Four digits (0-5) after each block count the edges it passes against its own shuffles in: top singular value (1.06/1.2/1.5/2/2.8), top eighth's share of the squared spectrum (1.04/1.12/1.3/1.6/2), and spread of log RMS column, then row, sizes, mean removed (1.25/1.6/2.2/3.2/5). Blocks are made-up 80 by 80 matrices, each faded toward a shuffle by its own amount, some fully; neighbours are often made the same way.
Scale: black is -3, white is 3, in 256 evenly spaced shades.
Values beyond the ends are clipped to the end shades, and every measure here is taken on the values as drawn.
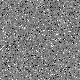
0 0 0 0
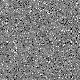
3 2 1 0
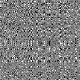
4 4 3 3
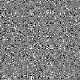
4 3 2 2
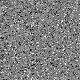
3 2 0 0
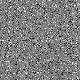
3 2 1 1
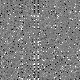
4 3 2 1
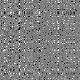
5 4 2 2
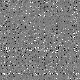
2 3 2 2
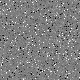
0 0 0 0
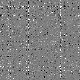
3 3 2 2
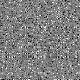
4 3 1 2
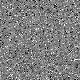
3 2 0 0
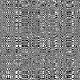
5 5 4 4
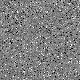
2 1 0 0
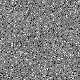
3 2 0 1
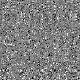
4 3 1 1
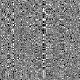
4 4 3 2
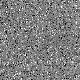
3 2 1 0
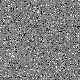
2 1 0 0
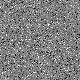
0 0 0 0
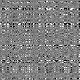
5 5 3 4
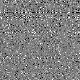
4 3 1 3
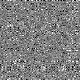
4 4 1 3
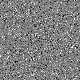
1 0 0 0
